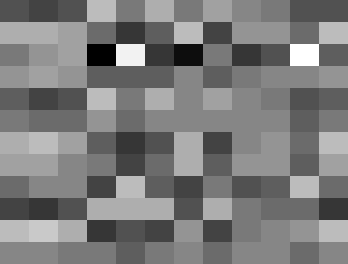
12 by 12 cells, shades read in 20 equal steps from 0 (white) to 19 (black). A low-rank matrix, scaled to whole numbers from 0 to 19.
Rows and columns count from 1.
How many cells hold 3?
0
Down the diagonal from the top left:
13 6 7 12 10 9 6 12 13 11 8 9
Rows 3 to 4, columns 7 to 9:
18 10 15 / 9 12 10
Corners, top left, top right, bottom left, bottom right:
13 13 9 9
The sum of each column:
111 109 113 127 124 126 116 126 119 116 116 112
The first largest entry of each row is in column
2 5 4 4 2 11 5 5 4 2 4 5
